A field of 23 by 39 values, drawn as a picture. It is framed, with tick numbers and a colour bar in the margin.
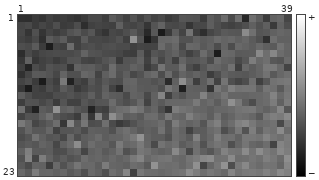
Mirror symmetry: none. Stripes: none. Slope: up to the bottom right. Ninth with the highest average: bottom right. Histogram: bell-shaped.
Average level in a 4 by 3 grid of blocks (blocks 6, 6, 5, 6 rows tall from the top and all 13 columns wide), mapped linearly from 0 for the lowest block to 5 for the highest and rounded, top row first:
0 1 2 | 1 2 3 | 2 3 4 | 3 4 5
